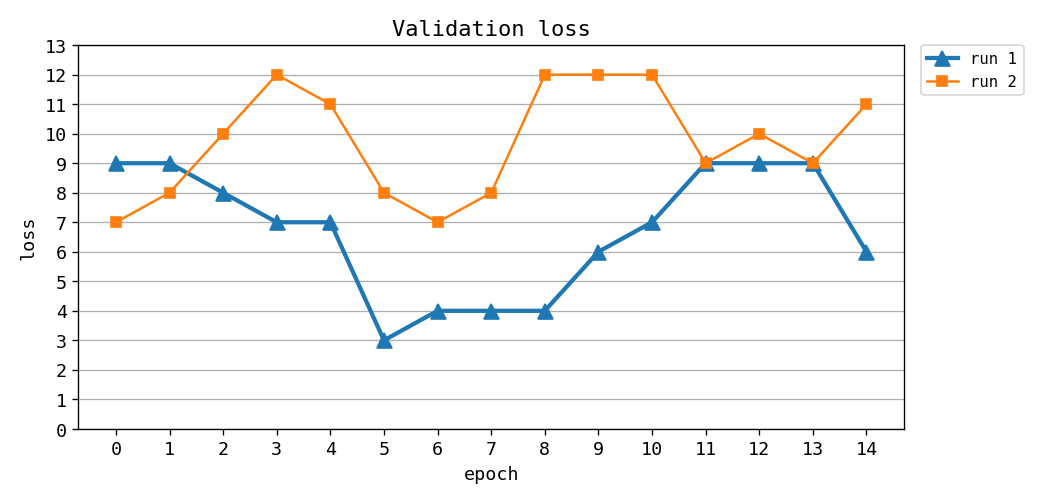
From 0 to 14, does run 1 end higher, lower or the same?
lower
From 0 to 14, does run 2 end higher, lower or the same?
higher
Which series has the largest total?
run 2
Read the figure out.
Title: Validation loss
x-axis: epoch, ticks 0 1 2 3 4 5 6 7 8 9 10 11 12 13 14
y-axis: loss, ticks 0 1 2 3 4 5 6 7 8 9 10 11 12 13
Legend: run 1, run 2
Values:
run 1: 9 9 8 7 7 3 4 4 4 6 7 9 9 9 6
run 2: 7 8 10 12 11 8 7 8 12 12 12 9 10 9 11
